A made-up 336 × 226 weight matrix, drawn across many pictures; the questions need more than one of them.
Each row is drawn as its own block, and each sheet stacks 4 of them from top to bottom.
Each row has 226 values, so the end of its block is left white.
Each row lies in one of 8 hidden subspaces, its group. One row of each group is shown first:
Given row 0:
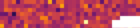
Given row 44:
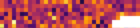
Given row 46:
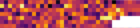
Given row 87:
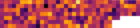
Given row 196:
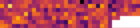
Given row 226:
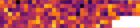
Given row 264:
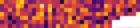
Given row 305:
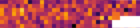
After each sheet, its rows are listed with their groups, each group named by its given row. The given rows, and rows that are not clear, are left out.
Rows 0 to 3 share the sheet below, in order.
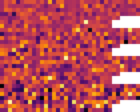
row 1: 0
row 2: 196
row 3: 264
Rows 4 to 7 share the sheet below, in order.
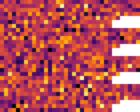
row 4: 0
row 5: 196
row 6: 264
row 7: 0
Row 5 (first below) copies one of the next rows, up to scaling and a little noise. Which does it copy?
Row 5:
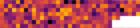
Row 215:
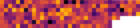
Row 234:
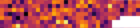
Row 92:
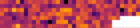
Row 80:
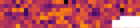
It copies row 215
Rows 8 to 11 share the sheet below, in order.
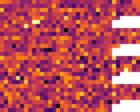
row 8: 226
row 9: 196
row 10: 226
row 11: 226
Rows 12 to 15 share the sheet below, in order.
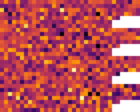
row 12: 226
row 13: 0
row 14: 305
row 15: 87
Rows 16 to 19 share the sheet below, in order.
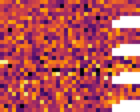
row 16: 0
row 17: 87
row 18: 87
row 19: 46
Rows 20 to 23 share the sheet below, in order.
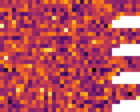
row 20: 44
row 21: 196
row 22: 0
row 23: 264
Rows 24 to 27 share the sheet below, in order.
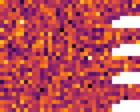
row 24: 46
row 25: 264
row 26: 0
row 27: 0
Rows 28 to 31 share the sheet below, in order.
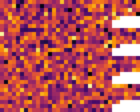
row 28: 264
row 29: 87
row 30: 87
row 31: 0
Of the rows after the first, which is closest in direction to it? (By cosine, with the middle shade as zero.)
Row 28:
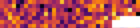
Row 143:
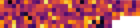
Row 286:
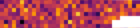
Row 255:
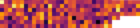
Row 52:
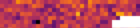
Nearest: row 286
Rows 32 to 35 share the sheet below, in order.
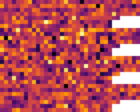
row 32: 196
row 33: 226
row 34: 46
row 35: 196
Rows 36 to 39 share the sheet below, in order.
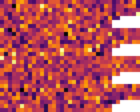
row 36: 264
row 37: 44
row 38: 264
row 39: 46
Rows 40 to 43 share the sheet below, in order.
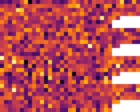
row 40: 305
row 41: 87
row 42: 264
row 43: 264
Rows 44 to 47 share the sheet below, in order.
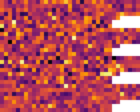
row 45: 87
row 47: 196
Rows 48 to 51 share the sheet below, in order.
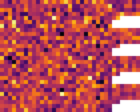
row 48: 44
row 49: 0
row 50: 44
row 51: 226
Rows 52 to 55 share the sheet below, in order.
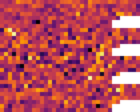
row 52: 226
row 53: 44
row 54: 305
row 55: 305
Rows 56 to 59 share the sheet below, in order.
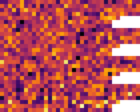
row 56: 46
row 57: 226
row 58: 87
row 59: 264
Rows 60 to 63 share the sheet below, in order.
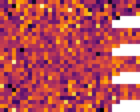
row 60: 264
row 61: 46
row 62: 264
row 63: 44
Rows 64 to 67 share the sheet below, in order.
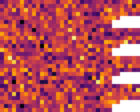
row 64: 46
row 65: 87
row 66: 44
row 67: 46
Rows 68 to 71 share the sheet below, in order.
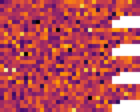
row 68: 226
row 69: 0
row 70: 0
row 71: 305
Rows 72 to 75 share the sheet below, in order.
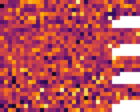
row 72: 87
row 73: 226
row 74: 44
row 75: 0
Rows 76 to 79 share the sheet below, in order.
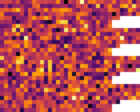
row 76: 196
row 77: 196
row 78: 264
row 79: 305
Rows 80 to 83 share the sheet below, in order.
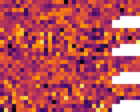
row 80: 196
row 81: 264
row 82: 226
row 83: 44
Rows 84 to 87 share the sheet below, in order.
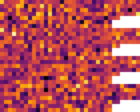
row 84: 264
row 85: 264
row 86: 196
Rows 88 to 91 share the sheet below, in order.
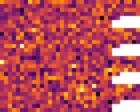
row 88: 305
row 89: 87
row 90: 87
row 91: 226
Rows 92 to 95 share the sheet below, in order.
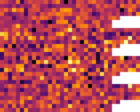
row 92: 196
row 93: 87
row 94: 305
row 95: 0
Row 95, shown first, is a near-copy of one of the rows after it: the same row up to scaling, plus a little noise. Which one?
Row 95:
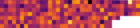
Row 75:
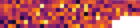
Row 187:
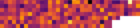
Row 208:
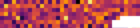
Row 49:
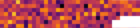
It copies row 187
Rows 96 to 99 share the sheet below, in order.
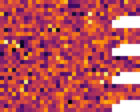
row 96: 305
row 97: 0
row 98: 0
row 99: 46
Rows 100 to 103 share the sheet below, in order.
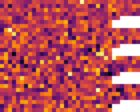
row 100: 196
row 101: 44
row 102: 46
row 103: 305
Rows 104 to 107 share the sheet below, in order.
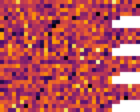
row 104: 226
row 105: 264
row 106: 196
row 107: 0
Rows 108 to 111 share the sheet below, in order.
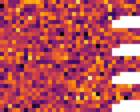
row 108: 87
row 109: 0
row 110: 305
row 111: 226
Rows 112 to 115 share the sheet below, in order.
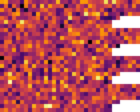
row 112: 46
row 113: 305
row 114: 264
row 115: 196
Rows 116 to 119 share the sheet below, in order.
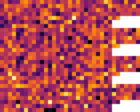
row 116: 87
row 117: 264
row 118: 264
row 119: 226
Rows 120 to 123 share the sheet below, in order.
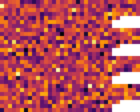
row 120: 87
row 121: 0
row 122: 226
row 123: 0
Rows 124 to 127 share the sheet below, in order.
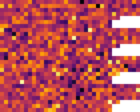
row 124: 196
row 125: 44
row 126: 305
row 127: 226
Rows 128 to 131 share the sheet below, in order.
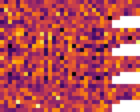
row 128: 226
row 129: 264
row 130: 264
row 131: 226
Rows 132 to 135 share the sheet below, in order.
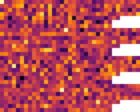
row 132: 264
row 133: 196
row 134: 46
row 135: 0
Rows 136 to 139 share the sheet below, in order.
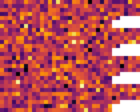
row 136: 0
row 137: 305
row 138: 196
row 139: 196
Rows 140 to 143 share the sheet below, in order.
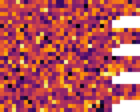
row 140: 0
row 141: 87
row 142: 46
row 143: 44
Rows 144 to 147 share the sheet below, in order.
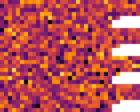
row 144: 87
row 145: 44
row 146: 0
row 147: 226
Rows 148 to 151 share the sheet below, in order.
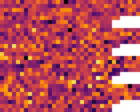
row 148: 196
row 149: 87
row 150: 305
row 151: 0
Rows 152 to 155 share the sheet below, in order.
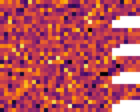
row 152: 305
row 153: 0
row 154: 46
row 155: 87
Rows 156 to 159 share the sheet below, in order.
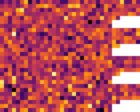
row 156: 305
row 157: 264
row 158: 44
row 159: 44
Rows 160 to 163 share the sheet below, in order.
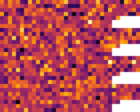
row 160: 305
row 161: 46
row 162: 87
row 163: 226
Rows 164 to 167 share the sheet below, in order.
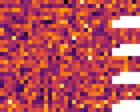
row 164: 196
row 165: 44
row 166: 0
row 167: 264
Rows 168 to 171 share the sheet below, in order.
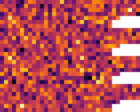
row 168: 264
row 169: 46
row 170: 44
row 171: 46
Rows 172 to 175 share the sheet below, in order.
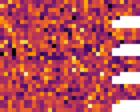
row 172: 87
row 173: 44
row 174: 305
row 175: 305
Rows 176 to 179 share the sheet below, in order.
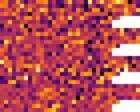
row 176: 0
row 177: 305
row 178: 0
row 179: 226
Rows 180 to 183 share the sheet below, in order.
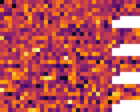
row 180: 264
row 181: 226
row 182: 196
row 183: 87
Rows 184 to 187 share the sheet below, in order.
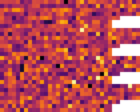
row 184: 196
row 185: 196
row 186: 305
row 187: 0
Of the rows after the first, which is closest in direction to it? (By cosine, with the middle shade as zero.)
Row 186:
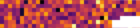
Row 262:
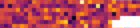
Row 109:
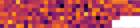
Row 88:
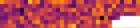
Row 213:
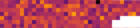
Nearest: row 88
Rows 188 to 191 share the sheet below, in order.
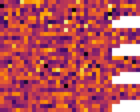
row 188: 87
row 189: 196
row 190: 87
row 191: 196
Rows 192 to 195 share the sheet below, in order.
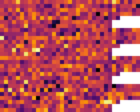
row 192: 226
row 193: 226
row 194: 226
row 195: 46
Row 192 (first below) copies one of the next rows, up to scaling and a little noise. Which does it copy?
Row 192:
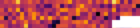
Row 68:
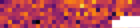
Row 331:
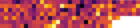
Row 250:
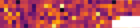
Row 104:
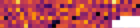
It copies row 104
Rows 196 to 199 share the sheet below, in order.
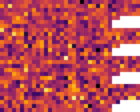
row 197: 264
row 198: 196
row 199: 305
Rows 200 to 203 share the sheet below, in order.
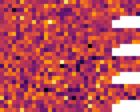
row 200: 196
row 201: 87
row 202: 226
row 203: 305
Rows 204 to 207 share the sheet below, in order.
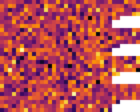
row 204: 87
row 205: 46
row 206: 264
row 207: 44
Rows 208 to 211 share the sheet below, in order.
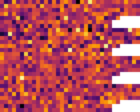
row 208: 0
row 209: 0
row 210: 46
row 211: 46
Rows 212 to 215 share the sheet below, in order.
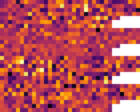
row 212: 0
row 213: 305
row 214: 264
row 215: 196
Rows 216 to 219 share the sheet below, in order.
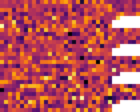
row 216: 44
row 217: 305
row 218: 196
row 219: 87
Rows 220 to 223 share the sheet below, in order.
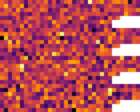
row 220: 0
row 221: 226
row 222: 305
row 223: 87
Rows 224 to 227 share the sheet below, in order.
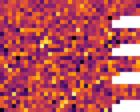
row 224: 226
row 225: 87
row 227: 44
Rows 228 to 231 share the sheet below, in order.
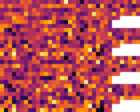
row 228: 196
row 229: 44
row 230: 196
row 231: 44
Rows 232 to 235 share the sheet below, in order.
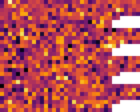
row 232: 44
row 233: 46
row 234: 196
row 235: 264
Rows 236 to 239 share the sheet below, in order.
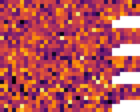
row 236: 46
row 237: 226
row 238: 44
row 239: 46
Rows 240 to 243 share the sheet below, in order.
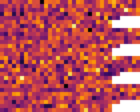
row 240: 305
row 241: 0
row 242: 46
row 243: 196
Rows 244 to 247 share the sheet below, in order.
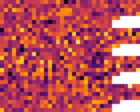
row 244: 196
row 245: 46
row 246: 264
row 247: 0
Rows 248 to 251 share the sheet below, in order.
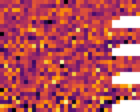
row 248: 196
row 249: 87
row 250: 226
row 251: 0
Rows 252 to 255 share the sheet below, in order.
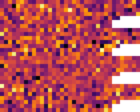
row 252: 264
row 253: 0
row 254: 226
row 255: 264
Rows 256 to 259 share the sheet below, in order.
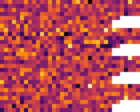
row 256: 0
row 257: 46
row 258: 0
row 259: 0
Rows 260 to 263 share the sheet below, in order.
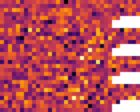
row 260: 196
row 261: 305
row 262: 196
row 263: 305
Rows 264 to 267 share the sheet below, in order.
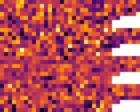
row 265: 46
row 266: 196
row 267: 44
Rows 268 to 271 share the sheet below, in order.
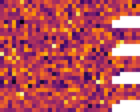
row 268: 46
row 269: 44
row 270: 44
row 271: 305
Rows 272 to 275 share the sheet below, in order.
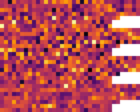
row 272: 44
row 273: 0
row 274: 305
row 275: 196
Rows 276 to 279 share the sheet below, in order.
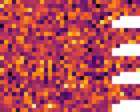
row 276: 0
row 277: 305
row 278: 264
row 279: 196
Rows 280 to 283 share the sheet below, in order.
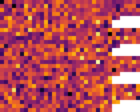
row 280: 264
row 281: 305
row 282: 196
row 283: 264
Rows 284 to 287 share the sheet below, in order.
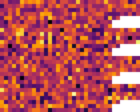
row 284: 87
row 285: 264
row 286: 46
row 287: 87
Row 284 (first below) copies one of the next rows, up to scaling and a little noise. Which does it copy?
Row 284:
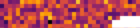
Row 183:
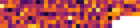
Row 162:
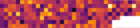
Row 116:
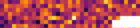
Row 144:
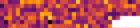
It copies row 144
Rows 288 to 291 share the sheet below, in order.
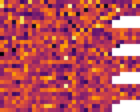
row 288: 46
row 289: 44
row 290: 196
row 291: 196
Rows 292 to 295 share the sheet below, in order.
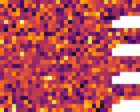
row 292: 46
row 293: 305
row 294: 196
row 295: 44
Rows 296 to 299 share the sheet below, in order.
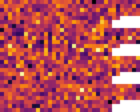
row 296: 226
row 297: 264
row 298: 87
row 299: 226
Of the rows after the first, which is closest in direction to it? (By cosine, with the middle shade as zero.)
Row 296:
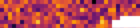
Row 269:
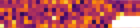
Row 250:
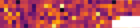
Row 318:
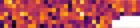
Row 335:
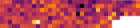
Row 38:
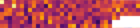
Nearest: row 335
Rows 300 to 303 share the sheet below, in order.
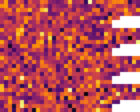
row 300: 0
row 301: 264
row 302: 46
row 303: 46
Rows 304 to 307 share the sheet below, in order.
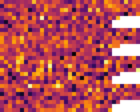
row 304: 87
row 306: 264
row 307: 305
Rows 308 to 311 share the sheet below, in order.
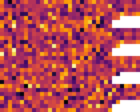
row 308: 44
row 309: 44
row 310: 44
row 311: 305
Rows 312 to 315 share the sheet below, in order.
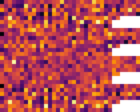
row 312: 264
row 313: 87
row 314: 264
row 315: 264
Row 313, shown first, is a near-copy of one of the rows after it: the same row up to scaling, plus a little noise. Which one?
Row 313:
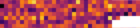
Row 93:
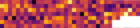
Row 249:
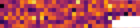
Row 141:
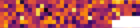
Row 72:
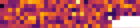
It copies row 249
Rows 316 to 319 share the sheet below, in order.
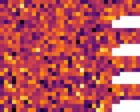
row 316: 46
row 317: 226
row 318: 44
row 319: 44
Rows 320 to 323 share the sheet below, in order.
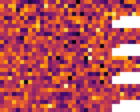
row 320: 87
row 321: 305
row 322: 0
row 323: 196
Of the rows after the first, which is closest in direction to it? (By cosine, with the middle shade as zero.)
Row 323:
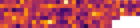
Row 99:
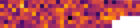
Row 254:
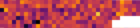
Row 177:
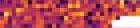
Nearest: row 254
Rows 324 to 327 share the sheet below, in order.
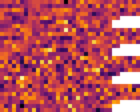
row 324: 196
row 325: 196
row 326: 46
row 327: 46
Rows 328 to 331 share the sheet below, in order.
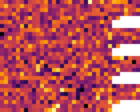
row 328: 0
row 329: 87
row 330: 87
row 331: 226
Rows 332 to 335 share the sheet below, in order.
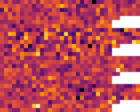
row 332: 226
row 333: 87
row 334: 196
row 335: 226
